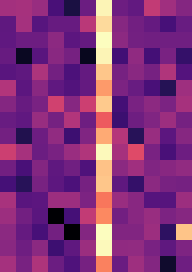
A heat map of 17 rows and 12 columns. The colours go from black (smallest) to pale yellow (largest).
Column 7 differs from the columns beside it. Overall the values sit about 40% of the way up the scale. Most values sit low, with a long tail of high ones. There is no overall slope.
